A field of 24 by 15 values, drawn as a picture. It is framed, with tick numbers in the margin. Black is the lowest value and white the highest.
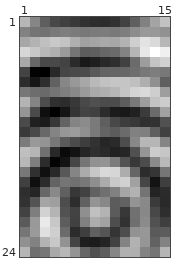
Rings spread out from the bottom middle. The ninth with the highest average is the top right. The ninth with the lowest average is the middle left.
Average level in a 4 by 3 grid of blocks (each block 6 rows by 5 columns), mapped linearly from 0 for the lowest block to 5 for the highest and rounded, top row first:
3 1 5 / 0 2 3 / 0 2 2 / 4 1 2
